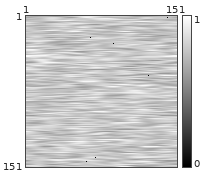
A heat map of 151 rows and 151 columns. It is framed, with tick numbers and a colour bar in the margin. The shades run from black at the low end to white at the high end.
Lone odd cells: 6, each lower than its neighbours. Mirror symmetry: none. Average level on the scale: 80%. Grain: streaks across. Slope: none.
